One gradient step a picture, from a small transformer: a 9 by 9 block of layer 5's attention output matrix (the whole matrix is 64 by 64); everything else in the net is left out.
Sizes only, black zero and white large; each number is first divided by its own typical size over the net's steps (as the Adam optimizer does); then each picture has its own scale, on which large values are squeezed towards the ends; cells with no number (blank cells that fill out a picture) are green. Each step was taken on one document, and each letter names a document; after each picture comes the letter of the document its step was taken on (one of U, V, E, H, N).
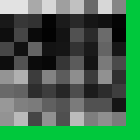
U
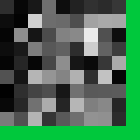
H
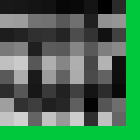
U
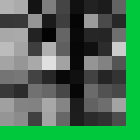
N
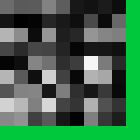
N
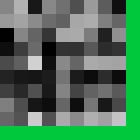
H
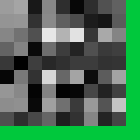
N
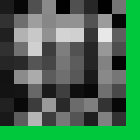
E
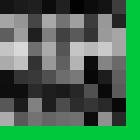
U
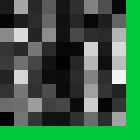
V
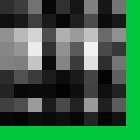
V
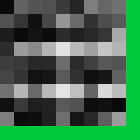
E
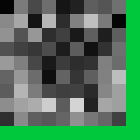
U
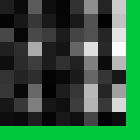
V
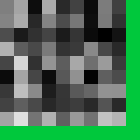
U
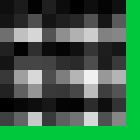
H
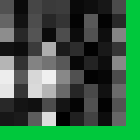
N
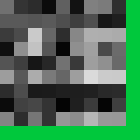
H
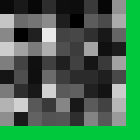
N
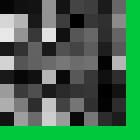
N
